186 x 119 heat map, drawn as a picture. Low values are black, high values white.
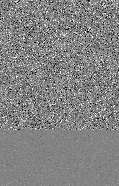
The bottom part is calmer, past a seam about 70% of the way down. No single row or column stands out from its neighbours. There is no overall slope. A few values lie far out on both sides of the bulk.
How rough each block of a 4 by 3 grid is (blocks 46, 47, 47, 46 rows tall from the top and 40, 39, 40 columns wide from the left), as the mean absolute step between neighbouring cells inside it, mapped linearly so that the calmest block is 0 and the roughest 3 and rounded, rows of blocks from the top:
333
333
222
000
